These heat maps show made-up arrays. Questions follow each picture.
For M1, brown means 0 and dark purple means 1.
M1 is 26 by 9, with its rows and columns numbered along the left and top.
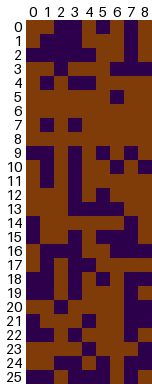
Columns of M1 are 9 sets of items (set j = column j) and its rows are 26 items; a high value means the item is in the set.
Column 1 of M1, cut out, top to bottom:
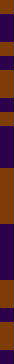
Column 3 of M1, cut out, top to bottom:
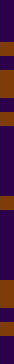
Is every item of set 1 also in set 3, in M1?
yes
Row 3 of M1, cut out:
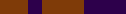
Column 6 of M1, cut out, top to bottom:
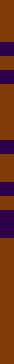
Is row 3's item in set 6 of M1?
yes
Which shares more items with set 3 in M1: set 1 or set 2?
set 1
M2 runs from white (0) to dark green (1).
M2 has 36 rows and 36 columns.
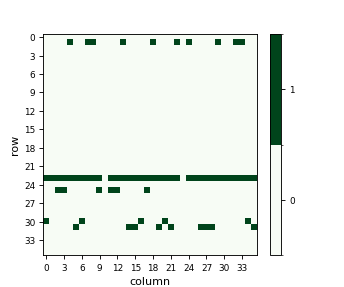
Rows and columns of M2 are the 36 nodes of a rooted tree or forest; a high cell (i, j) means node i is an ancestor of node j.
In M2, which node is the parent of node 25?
23
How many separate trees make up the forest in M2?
2
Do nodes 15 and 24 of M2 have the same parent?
no
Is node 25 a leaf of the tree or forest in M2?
no
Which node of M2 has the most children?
1
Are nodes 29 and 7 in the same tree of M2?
yes
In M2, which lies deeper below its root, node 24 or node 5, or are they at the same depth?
the same depth
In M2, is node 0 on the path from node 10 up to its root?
no
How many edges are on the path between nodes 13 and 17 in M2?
4
